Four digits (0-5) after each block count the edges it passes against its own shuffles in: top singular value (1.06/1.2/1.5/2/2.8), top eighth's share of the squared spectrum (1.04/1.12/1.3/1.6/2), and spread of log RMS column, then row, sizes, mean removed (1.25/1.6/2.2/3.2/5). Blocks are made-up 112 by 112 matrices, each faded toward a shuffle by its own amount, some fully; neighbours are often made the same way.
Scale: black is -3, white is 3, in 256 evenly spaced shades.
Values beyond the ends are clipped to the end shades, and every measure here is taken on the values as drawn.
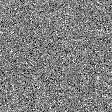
1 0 0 0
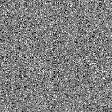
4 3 1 1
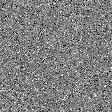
1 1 0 0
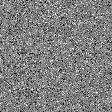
1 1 0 1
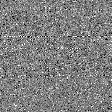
3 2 0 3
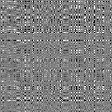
5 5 4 4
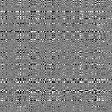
5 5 4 4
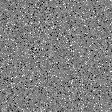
2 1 0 0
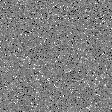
3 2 0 0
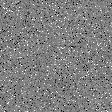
0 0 0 0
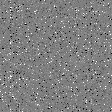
3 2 1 0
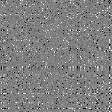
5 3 2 2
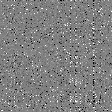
4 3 2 1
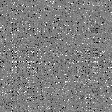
4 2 1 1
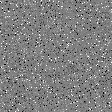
2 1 0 0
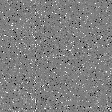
3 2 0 0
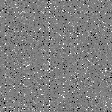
4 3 2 1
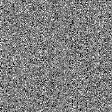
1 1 3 0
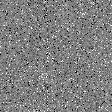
1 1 1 0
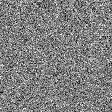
0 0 0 0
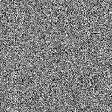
3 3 1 1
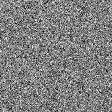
2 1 0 0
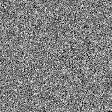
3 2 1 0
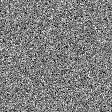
0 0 0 0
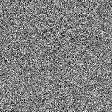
3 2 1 1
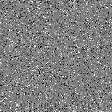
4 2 1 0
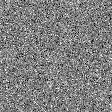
0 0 0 0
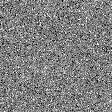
0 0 0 0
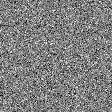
0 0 0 0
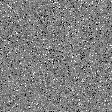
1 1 1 0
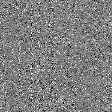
1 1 2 0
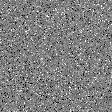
0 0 0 0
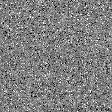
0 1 1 0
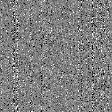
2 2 3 0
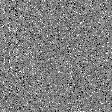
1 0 2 0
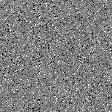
1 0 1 0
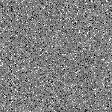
1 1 1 0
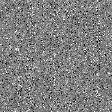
1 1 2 0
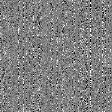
2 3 4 0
